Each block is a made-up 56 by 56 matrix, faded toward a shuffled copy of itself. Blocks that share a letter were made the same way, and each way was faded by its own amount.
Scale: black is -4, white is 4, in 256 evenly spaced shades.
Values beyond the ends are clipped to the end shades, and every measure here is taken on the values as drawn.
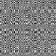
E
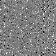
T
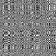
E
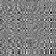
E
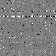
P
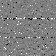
P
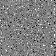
T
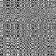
E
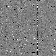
T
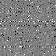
P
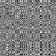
E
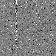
T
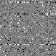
P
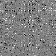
P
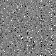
T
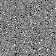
T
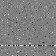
P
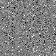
T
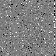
T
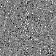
T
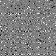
P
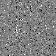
T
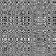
E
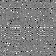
P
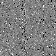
T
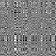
E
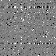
P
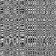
E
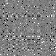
P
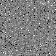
T
